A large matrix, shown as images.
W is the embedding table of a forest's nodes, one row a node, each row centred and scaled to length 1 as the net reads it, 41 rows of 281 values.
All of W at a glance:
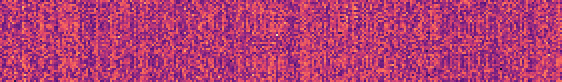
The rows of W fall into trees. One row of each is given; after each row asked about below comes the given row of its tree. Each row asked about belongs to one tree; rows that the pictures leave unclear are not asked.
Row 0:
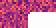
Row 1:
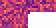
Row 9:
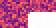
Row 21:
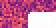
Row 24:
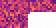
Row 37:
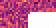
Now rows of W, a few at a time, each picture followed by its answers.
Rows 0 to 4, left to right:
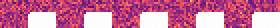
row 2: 9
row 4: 1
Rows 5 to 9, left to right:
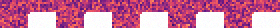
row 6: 21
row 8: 24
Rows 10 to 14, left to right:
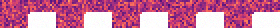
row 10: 24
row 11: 9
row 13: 9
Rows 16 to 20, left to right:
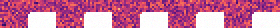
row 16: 37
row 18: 24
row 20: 0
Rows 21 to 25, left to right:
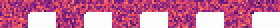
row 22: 0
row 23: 9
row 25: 1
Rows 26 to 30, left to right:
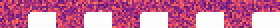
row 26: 0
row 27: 9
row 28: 37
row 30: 9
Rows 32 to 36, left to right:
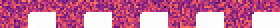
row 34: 21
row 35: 21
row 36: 0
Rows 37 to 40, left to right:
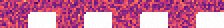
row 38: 0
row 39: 9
